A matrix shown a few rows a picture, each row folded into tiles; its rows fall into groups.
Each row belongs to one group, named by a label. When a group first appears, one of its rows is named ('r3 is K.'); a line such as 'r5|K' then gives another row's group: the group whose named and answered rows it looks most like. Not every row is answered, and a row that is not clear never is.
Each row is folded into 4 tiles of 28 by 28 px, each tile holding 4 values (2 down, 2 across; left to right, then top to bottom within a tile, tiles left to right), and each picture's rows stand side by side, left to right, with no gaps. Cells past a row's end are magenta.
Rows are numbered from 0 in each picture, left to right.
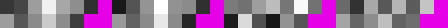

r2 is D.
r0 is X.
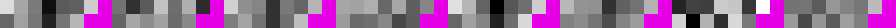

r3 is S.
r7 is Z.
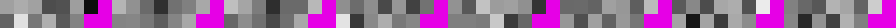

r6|Z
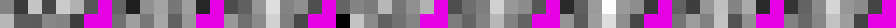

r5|X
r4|X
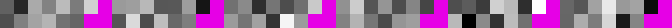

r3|D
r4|Z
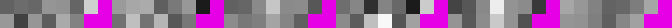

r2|X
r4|X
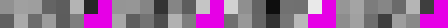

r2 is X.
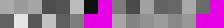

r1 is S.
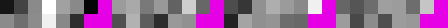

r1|D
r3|Z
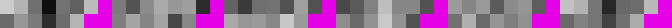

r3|X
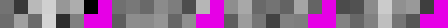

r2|D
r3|X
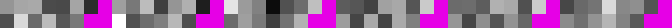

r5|X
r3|Z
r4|Z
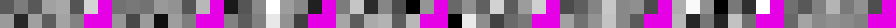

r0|Z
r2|X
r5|X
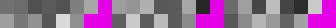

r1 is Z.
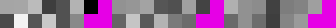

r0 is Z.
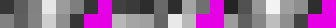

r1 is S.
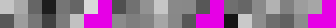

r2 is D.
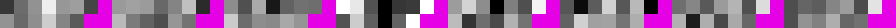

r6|Z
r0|X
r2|S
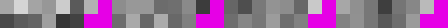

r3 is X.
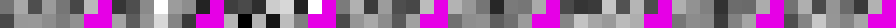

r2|Z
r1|X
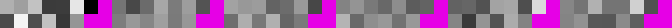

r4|Z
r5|D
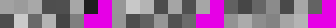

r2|S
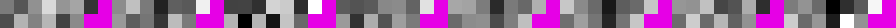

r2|Z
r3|Z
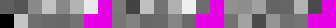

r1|D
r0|D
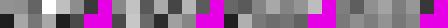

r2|D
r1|D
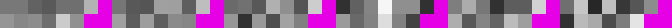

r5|D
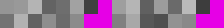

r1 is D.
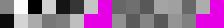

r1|Z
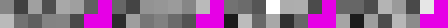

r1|D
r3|Z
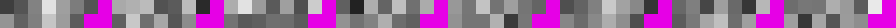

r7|Z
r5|X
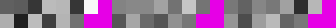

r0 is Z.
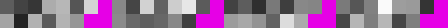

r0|Z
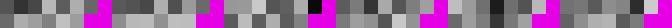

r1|S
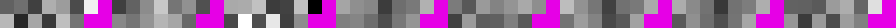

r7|Z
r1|X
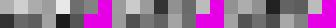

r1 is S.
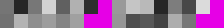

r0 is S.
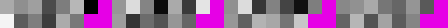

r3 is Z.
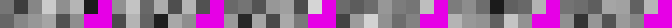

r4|S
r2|Z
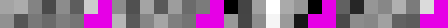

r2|X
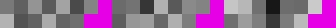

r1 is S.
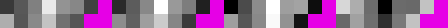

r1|X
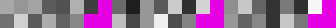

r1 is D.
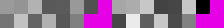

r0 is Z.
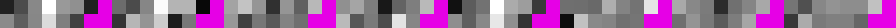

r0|X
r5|D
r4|X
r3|S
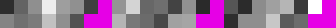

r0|X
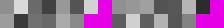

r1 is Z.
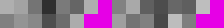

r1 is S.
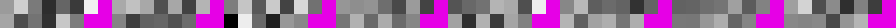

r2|D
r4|Z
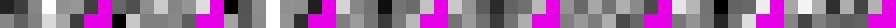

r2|X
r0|X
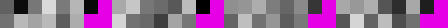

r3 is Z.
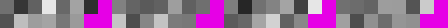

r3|Z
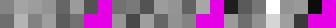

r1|Z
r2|X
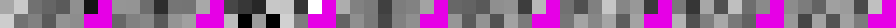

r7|Z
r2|Z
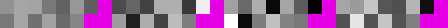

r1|Z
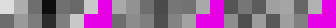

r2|Z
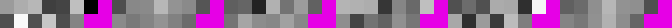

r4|Z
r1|X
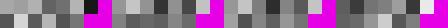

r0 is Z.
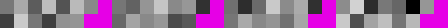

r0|D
